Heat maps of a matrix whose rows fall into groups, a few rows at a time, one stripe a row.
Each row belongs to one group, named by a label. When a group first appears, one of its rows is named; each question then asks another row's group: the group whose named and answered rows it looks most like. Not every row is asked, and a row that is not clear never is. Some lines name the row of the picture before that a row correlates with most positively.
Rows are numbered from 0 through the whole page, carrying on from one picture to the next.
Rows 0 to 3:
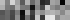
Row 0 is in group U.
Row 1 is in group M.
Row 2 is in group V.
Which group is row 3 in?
V
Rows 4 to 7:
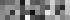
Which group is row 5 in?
U
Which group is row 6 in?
M
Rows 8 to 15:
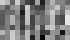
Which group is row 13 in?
V
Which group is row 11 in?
U
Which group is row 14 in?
U
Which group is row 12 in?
U
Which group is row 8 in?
M
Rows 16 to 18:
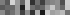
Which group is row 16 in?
U
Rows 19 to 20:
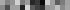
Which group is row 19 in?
M
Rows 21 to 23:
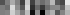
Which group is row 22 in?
U
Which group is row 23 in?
U
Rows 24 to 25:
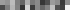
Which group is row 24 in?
U
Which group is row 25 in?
U
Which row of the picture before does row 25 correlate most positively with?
21
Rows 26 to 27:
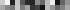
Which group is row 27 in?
M
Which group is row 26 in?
M
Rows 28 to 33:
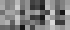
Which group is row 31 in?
M
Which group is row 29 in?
M
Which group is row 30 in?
U
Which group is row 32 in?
M
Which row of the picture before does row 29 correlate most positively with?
27
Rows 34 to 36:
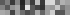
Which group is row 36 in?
M
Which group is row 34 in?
V
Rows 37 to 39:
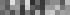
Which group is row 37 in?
U
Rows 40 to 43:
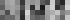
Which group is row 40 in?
U
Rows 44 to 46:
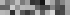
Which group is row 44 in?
M
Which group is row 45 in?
U
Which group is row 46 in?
M
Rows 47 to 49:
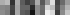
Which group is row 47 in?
M
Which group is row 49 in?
M
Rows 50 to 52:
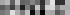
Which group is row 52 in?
U
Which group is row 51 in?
V
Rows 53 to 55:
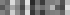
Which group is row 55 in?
U
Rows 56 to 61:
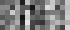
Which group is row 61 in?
U
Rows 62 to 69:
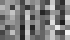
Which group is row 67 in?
V
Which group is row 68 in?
U
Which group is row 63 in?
M
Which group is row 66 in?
U
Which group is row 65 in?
U
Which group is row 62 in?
U
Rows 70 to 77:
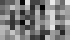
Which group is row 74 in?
V
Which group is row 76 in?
U
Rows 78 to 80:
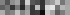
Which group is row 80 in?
M
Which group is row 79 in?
V
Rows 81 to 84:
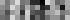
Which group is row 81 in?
M
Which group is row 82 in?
U
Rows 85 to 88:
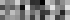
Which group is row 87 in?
U
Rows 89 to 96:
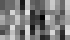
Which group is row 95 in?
U
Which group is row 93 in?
M
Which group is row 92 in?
M
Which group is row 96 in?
U
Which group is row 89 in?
V
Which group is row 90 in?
V
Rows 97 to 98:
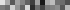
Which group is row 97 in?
M
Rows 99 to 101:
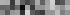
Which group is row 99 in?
M
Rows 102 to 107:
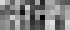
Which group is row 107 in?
M
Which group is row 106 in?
M
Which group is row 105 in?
U
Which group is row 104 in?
V
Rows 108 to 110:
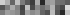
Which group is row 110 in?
U
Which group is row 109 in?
U
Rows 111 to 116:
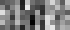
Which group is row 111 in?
V
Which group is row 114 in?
M
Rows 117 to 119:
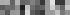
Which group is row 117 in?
M
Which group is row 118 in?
V
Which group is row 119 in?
V
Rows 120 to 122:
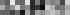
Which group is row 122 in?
V
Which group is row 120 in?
U
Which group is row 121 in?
M
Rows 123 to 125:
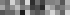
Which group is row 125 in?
V
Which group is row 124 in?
M
